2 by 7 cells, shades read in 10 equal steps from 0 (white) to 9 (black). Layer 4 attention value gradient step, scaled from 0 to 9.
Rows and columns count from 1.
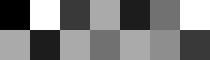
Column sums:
12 8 10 8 11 9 7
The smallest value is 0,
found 2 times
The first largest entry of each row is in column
1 2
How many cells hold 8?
2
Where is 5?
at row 1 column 6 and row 2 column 4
